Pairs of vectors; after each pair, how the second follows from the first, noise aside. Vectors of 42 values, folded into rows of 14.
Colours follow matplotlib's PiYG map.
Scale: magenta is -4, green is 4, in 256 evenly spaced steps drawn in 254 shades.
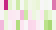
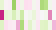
wrapped around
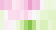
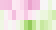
copied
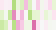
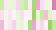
wrapped around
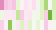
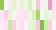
wrapped around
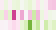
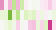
wrapped around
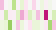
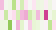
copied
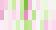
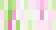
wrapped around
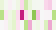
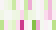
wrapped around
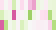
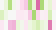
wrapped around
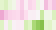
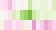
wrapped around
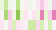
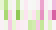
copied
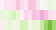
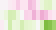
copied
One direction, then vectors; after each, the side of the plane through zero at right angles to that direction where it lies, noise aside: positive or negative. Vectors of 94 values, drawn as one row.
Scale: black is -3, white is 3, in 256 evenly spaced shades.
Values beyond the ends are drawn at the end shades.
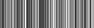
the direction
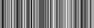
positive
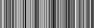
negative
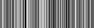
negative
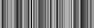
positive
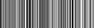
positive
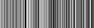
negative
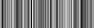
positive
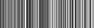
positive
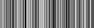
negative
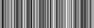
positive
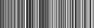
positive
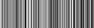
negative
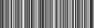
positive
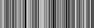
negative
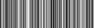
negative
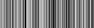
negative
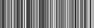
positive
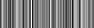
negative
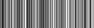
positive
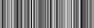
positive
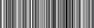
negative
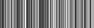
positive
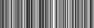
positive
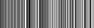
positive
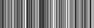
positive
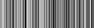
negative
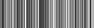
positive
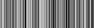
negative
